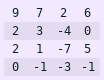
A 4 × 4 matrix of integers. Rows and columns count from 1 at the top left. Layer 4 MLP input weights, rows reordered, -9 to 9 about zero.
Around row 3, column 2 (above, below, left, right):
3 -1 2 -7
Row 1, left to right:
9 7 2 6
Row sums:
24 1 1 -5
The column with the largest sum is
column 1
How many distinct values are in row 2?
4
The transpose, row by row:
9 2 2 0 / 7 3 1 -1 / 2 -4 -7 -3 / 6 0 5 -1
